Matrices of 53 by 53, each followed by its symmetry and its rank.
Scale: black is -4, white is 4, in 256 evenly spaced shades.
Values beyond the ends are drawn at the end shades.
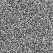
neither, full rank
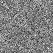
symmetric, full rank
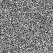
neither, full rank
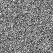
symmetric, full rank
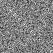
symmetric, full rank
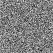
neither, full rank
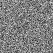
neither, full rank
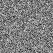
neither, full rank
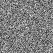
neither, full rank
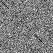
symmetric, full rank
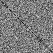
symmetric, full rank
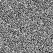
neither, full rank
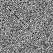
symmetric, full rank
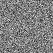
neither, full rank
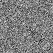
symmetric, full rank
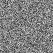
neither, full rank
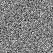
symmetric, full rank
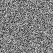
neither, full rank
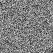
neither, full rank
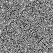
symmetric, full rank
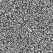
symmetric, full rank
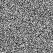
neither, full rank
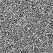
symmetric, full rank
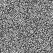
symmetric, full rank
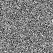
neither, full rank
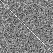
symmetric, full rank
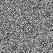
symmetric, full rank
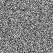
neither, full rank
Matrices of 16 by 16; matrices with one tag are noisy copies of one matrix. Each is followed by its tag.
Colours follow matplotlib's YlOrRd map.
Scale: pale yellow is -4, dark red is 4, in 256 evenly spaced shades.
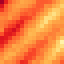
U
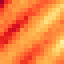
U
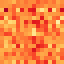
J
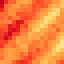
U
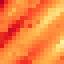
U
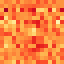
J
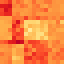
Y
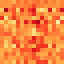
J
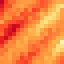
U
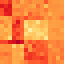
Y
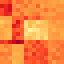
Y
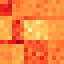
Y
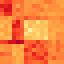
Y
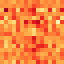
J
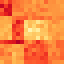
Y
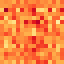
J
